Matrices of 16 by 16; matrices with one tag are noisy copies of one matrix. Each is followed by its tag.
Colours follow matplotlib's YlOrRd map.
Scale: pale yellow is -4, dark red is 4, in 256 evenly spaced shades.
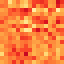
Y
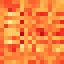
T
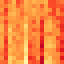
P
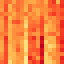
P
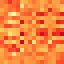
T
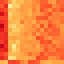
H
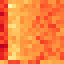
H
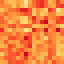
Y
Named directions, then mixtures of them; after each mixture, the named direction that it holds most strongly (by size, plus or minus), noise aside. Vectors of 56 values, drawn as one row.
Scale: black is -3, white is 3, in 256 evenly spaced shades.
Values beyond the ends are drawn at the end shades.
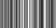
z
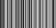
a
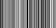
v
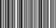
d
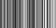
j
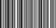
d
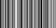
d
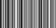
d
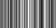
z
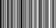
d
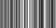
z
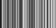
j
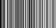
a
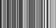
j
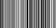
v
